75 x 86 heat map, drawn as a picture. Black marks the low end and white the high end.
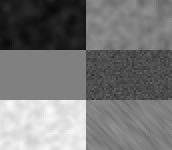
The table splits into 3 rows of 2 panels. Panel 1,1: very low, blotchy, faint in contrast. Panel 1,2: middling, blotchy, faint in contrast. Panel 2,1: middling, flat. Panel 2,2: low, fine-grained, faint in contrast. Panel 3,1: very high, blotchy, faint in contrast. Panel 3,2: middling, slanting down to the right, faint in contrast.
